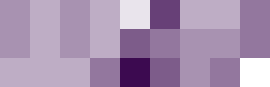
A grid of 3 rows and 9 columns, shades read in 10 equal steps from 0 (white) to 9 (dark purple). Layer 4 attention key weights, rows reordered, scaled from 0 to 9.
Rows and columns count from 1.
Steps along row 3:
same same up up down down up down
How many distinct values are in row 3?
6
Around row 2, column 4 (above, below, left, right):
3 5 4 6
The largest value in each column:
4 3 4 5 9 7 4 5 5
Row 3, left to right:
3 3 3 5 9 6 4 5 0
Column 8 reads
3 4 5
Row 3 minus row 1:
-1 0 -1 2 8 -1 1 2 -5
